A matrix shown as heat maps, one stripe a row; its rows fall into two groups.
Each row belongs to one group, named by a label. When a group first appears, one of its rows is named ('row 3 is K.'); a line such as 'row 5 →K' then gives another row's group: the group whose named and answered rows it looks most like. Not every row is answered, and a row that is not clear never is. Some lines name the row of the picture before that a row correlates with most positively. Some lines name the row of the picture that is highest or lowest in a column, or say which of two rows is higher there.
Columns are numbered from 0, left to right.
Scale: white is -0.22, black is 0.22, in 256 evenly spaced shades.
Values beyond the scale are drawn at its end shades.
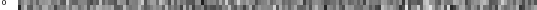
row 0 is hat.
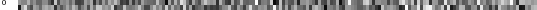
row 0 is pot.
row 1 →hat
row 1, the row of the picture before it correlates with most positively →1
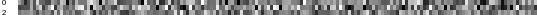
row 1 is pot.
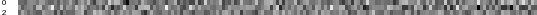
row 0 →pot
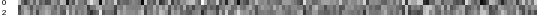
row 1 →hat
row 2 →hat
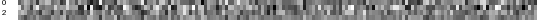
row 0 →hat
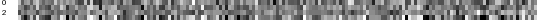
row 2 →pot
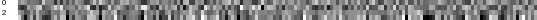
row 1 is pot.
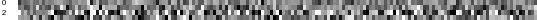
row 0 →pot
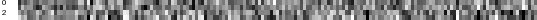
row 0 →pot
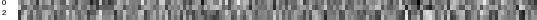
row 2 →hat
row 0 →hat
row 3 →hat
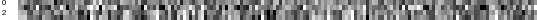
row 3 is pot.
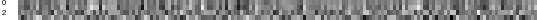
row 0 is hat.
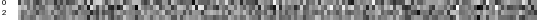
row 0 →pot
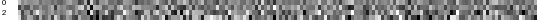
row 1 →pot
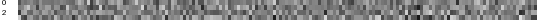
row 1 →hat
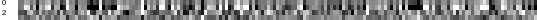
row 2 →pot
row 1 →hat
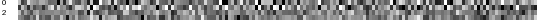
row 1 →pot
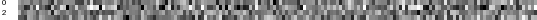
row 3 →pot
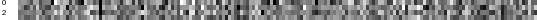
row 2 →pot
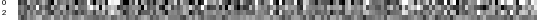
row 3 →pot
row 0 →pot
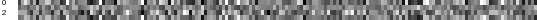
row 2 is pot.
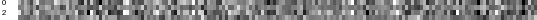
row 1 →hat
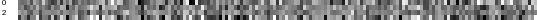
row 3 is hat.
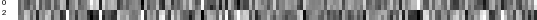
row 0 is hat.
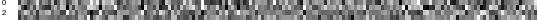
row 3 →pot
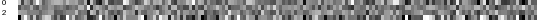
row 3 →hat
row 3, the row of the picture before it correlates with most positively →2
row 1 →pot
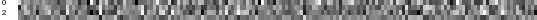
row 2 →hat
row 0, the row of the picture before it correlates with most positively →2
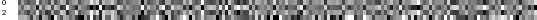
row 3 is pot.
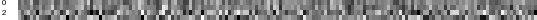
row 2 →hat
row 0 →pot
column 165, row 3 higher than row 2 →No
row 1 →pot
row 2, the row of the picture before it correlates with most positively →1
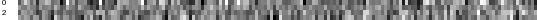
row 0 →hat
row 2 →pot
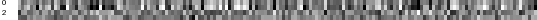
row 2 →hat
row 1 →hat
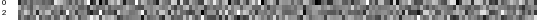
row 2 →hat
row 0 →pot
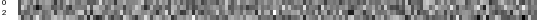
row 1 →pot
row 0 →hat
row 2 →pot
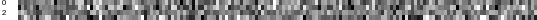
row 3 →hat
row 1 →pot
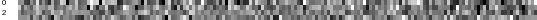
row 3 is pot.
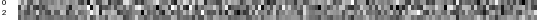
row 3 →pot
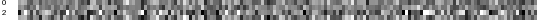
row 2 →hat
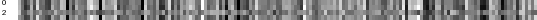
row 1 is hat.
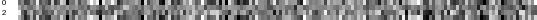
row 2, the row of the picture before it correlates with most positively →2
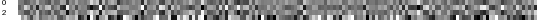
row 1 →hat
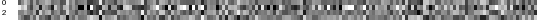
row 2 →hat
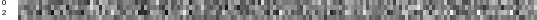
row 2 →pot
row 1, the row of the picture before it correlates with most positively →3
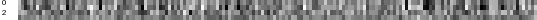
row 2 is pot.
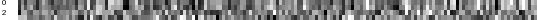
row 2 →hat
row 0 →pot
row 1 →pot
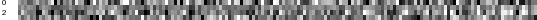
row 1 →pot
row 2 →pot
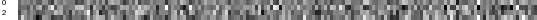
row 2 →pot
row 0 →pot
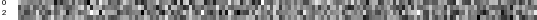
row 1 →pot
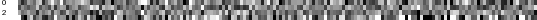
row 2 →hat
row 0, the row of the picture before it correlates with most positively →3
